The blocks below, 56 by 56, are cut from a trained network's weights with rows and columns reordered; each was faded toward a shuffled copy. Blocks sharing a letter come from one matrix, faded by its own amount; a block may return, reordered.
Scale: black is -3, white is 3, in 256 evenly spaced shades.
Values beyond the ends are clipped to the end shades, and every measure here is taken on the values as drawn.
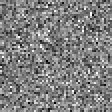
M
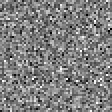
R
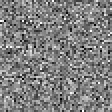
R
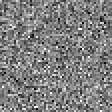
M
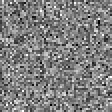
R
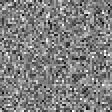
R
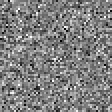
M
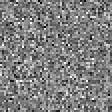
M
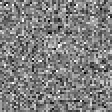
R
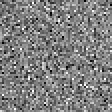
M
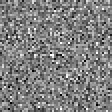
M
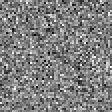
M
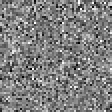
M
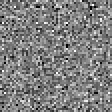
R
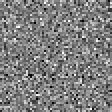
R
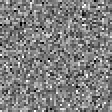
M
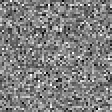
R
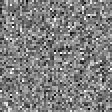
M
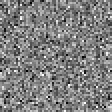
M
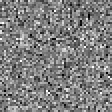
R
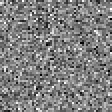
M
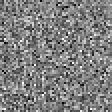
R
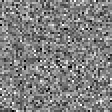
R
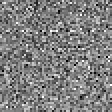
R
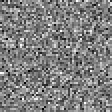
R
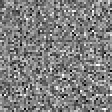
M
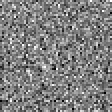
R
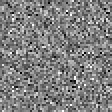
M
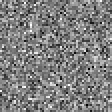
R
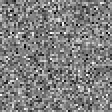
R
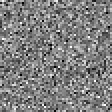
M
